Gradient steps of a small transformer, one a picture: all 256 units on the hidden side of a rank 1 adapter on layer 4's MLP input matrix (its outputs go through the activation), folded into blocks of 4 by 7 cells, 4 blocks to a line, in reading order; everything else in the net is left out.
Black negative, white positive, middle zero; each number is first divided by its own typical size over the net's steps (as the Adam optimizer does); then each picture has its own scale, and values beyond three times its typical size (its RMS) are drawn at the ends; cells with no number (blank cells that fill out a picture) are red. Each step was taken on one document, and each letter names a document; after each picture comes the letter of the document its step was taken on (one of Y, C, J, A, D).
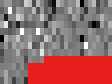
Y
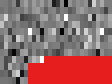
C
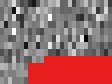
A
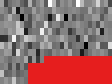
Y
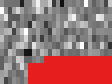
A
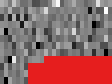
A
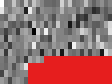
A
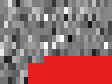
C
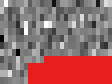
Y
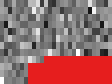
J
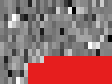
C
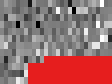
C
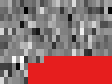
A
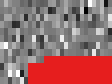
C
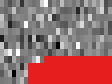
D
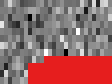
C
